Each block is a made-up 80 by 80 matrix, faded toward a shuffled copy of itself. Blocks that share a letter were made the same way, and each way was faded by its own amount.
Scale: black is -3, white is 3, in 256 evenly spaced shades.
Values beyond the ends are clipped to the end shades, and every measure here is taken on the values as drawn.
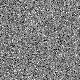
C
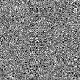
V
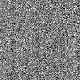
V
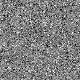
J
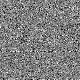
J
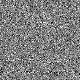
J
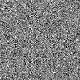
V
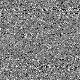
J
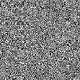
V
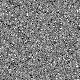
C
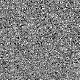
J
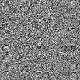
V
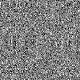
V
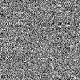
V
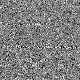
J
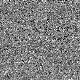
J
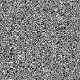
V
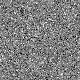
C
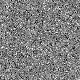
C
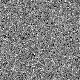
C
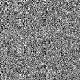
V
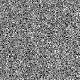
V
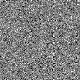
V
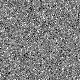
C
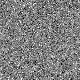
C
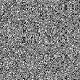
V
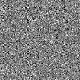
V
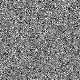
J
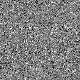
J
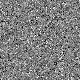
C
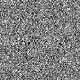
V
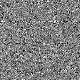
J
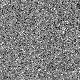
C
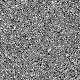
C
